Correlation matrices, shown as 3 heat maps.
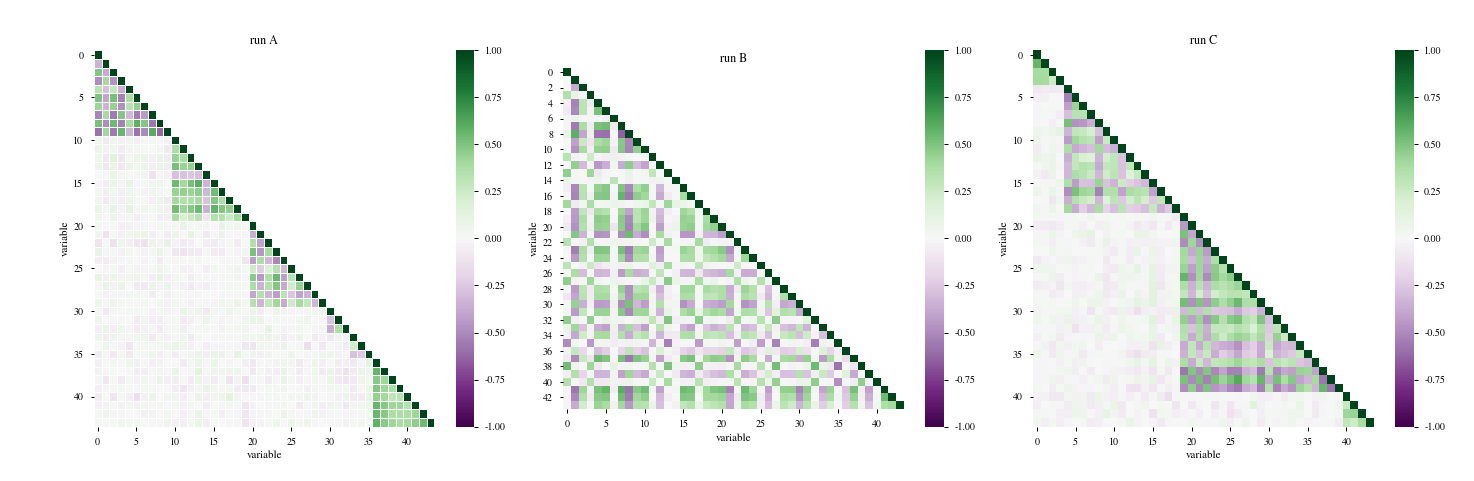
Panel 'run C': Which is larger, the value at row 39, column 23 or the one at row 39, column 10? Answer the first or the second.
the second
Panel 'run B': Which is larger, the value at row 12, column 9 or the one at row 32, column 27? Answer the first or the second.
the second
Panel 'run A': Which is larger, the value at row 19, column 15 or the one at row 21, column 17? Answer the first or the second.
the first
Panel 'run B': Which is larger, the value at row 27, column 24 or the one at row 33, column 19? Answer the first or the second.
the first
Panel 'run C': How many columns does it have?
44
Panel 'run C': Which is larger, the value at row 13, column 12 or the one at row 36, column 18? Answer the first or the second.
the first
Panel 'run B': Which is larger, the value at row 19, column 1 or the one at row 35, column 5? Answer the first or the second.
the second
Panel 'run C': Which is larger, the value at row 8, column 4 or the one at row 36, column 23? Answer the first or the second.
the first
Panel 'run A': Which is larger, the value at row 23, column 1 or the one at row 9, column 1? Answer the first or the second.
the second
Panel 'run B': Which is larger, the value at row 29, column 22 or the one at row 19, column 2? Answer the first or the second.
the second
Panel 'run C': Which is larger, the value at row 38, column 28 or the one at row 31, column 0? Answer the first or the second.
the first
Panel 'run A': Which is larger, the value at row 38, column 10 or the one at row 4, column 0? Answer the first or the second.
the second
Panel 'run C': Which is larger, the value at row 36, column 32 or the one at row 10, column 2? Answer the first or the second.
the first
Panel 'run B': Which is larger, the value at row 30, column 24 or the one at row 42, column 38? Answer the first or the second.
the second
